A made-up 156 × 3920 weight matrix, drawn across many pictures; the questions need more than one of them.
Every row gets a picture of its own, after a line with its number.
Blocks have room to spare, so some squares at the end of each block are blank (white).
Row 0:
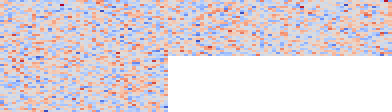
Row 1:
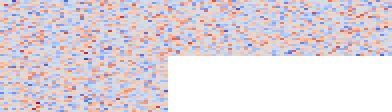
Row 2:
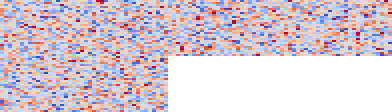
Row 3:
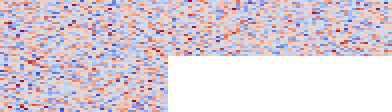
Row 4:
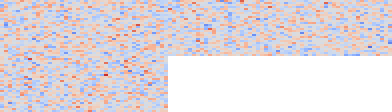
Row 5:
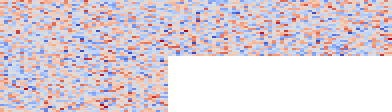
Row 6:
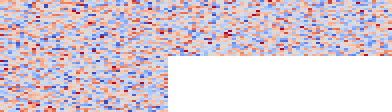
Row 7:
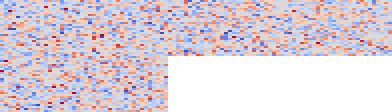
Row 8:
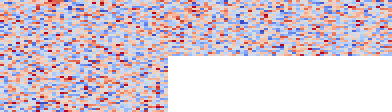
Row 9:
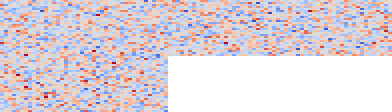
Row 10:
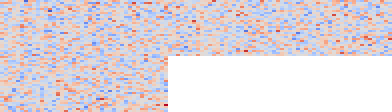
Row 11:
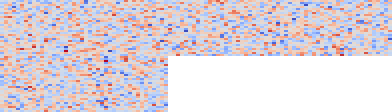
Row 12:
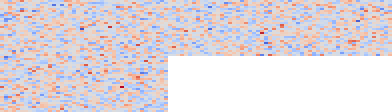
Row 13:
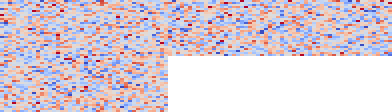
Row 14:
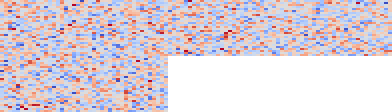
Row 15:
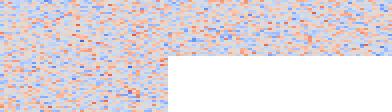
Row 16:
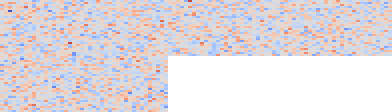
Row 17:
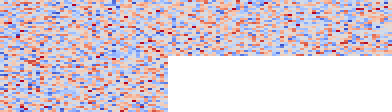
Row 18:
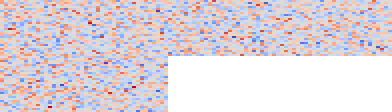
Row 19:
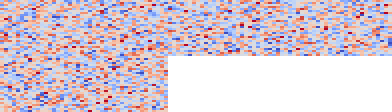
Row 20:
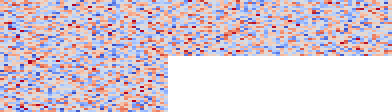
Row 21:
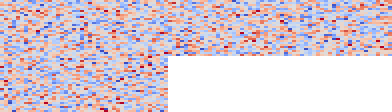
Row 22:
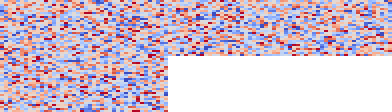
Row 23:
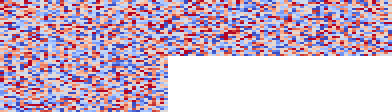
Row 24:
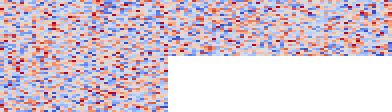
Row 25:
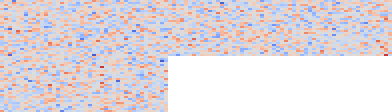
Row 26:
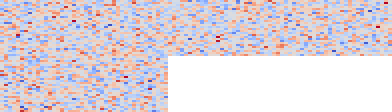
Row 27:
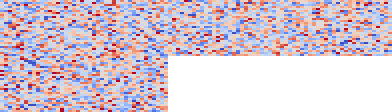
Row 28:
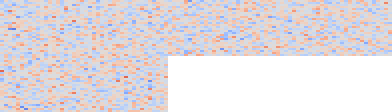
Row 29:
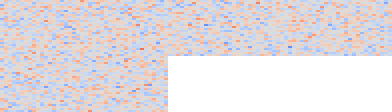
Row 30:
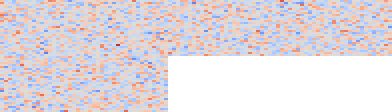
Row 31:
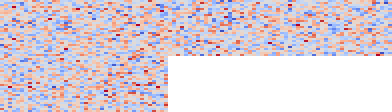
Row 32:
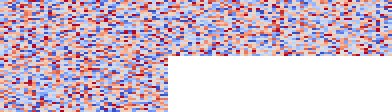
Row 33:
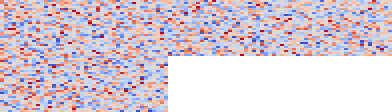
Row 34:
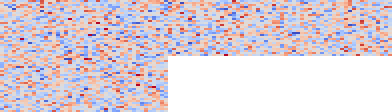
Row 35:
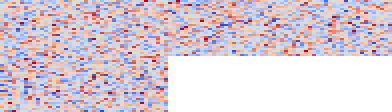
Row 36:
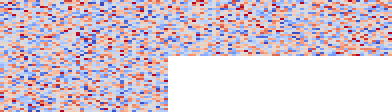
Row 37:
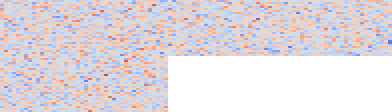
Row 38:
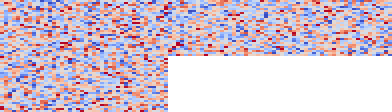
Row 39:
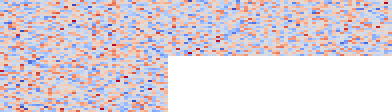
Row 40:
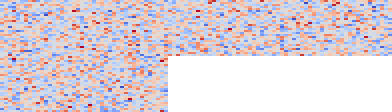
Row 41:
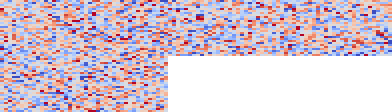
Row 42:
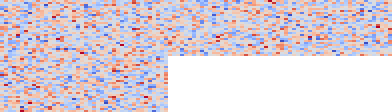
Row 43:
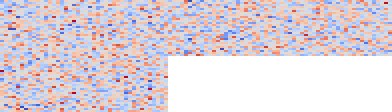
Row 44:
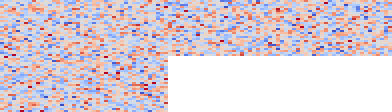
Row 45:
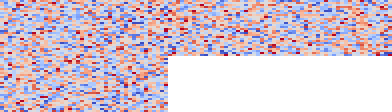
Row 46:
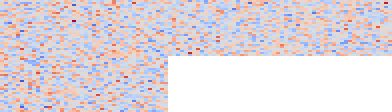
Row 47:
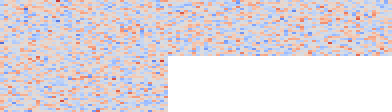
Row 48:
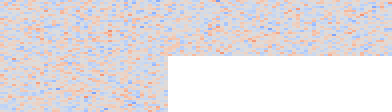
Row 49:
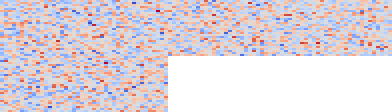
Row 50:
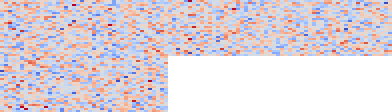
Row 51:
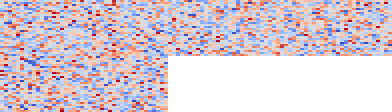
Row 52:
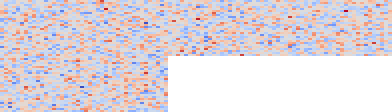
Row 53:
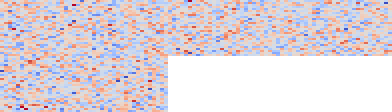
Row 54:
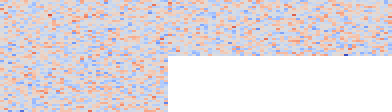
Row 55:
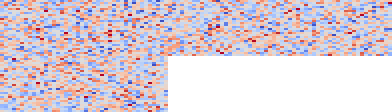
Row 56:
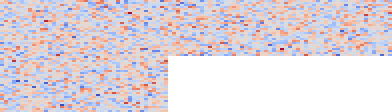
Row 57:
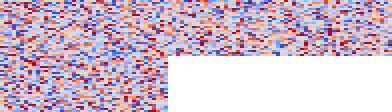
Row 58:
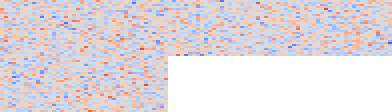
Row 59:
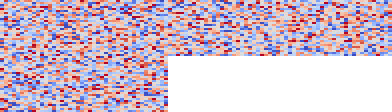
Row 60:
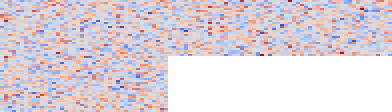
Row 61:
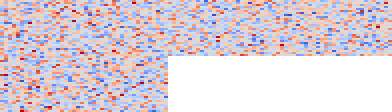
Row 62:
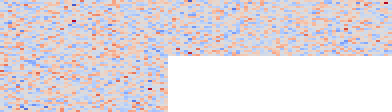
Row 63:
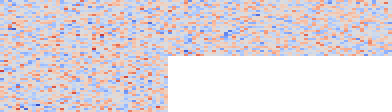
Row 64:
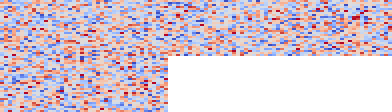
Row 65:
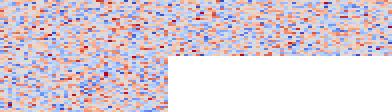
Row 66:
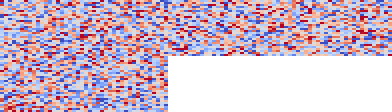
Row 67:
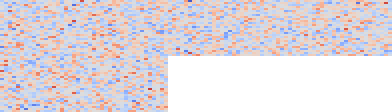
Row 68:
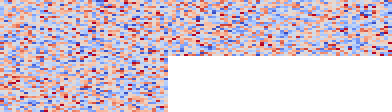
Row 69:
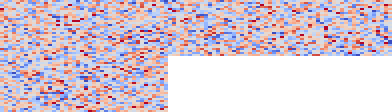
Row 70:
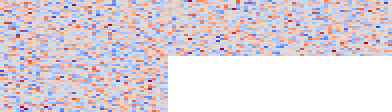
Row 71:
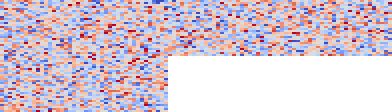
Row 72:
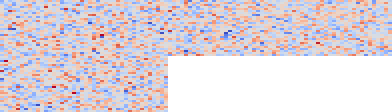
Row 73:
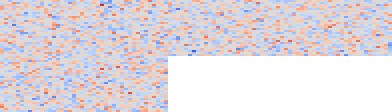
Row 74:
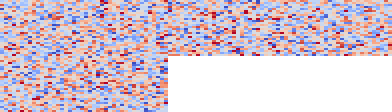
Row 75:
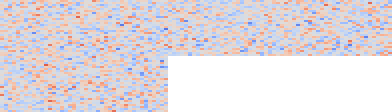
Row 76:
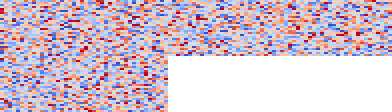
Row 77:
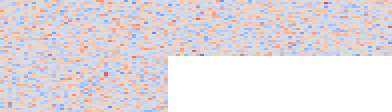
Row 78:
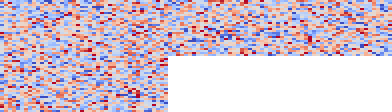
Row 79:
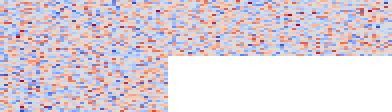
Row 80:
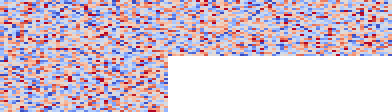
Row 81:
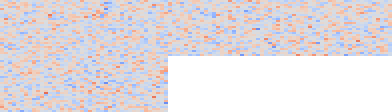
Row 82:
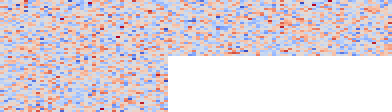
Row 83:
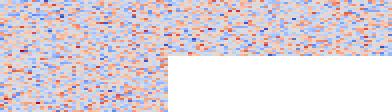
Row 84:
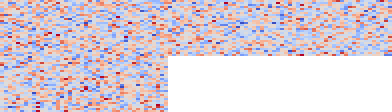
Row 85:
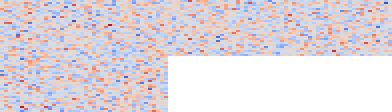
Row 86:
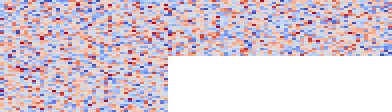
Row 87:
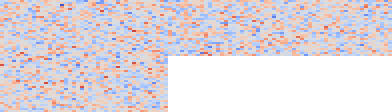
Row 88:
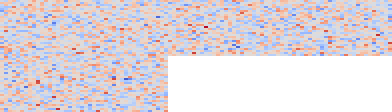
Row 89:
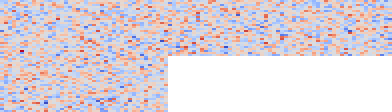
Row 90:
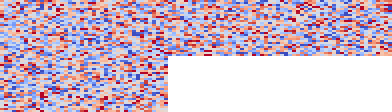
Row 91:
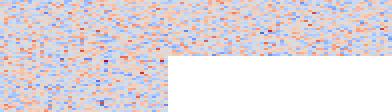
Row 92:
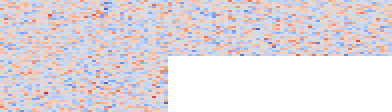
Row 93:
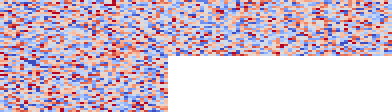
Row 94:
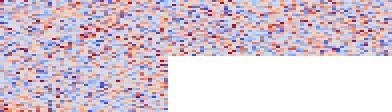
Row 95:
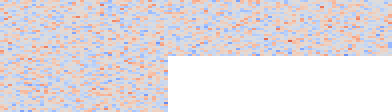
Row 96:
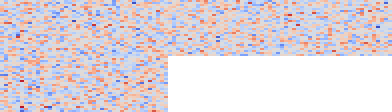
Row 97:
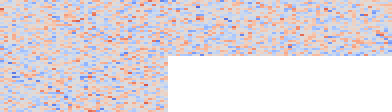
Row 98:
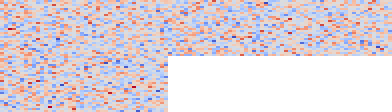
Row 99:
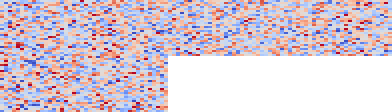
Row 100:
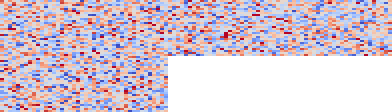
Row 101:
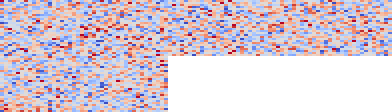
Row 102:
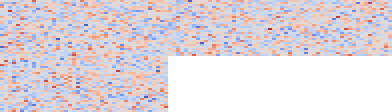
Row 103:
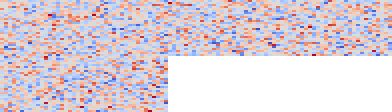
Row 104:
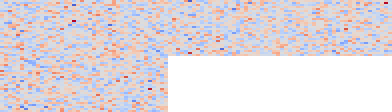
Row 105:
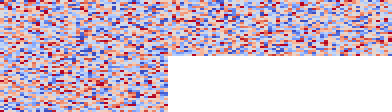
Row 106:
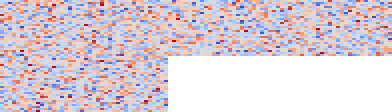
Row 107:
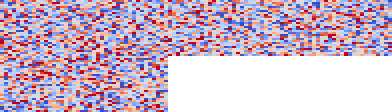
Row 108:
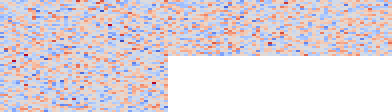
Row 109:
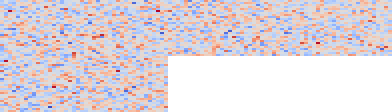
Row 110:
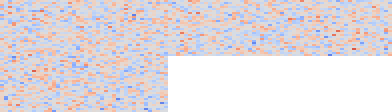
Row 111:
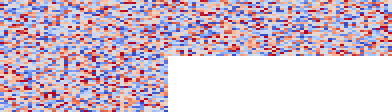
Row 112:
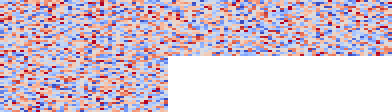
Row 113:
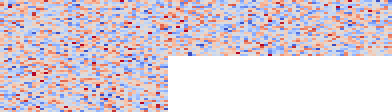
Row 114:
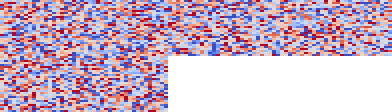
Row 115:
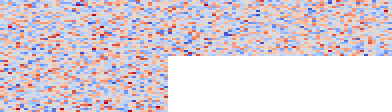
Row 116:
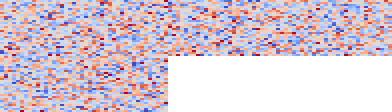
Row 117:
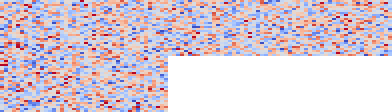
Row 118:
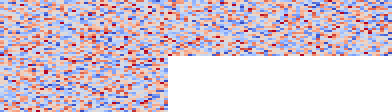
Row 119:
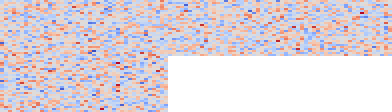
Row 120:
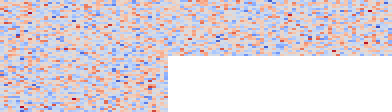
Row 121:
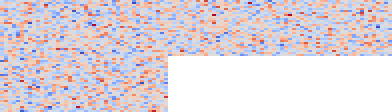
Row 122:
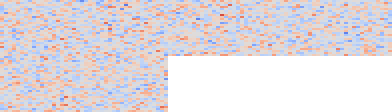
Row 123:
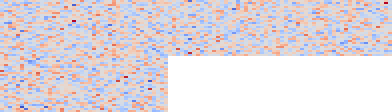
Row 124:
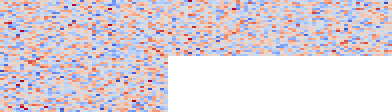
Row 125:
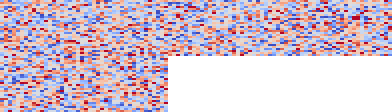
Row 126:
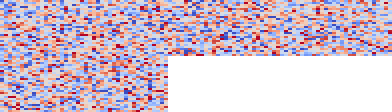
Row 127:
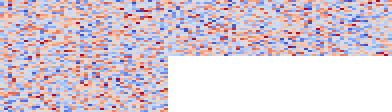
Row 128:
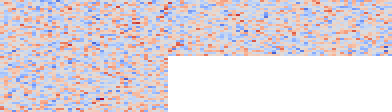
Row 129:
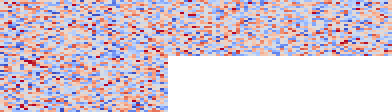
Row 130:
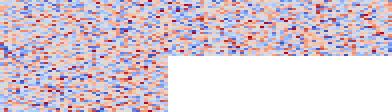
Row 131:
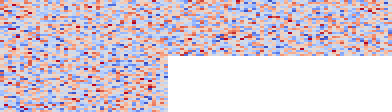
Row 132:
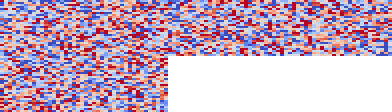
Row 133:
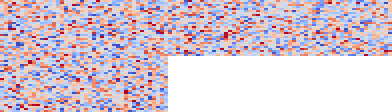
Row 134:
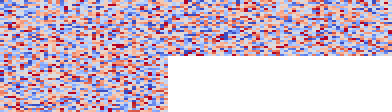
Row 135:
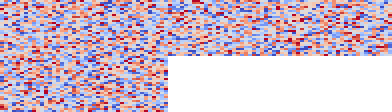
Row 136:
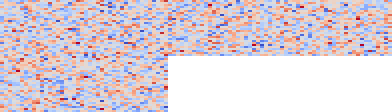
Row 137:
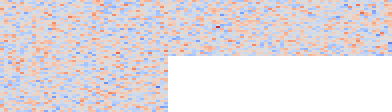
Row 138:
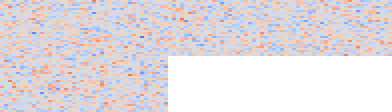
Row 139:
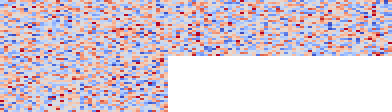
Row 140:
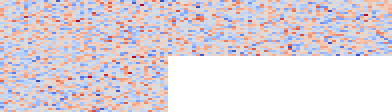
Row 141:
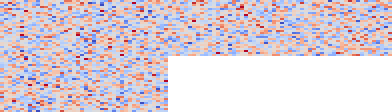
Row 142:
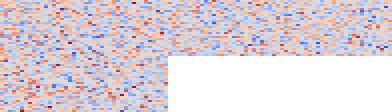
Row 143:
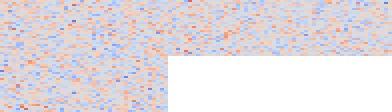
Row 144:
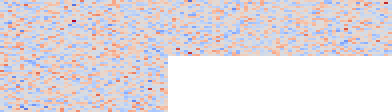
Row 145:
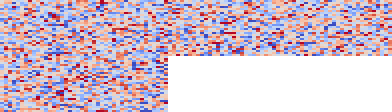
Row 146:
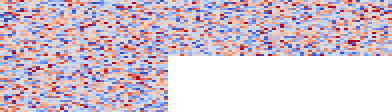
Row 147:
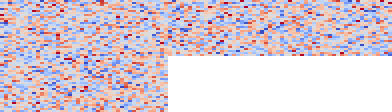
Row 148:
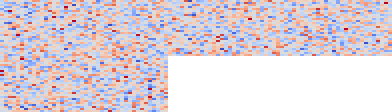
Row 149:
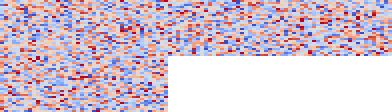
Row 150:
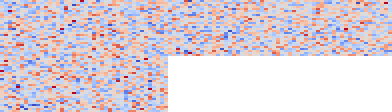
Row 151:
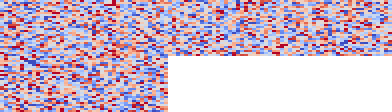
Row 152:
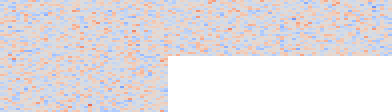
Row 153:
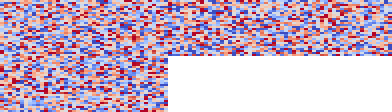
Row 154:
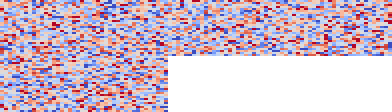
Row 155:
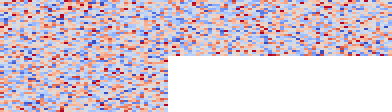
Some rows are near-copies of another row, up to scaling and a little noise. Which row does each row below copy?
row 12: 146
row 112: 106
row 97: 41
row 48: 55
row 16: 114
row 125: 64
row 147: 13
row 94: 101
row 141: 36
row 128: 38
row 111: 9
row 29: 59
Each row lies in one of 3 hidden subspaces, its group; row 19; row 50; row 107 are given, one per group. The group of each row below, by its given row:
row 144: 50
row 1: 107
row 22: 19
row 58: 19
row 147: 107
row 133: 50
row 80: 50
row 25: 107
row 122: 19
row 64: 19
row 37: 19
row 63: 50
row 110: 107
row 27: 50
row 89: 107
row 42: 50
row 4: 19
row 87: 19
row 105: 107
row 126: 50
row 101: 107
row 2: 19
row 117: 50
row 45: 107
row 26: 50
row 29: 19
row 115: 50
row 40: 107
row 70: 50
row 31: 19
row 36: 107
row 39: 50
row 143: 50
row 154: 19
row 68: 19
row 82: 107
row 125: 19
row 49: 50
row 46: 50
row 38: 107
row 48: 107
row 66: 107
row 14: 50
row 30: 107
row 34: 107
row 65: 19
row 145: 19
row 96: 50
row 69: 19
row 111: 19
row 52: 19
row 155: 107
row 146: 107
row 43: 50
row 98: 50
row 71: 107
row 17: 50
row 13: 107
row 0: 19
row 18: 50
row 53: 50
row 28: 50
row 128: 107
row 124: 50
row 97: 19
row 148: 50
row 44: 19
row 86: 107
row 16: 50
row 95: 19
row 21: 107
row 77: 19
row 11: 107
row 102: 50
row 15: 107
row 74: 19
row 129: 50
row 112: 107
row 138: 107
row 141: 107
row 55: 107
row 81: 19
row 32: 107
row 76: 19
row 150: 50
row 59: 19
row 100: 50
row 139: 19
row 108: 19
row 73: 19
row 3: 50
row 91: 107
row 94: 107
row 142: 50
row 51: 50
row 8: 107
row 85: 50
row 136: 19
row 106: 107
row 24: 19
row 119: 19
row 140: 19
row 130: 19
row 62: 50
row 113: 107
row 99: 50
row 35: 19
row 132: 107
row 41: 19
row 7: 50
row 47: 19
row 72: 50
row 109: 50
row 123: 50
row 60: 107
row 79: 50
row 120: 50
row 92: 19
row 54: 19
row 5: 107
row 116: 19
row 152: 107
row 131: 50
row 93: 50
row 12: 107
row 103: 19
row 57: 50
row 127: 107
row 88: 19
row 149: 19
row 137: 19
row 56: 19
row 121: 50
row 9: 19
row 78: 107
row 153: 19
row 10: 107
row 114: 50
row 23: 50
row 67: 50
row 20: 50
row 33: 50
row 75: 107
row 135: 19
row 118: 107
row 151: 50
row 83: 107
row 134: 50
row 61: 50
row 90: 107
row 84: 107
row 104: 50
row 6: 50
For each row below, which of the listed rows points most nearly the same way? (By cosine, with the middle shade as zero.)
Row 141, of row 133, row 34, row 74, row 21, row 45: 34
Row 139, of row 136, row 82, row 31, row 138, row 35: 31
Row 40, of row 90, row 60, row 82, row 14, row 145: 60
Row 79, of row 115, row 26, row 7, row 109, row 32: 109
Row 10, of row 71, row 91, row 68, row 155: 155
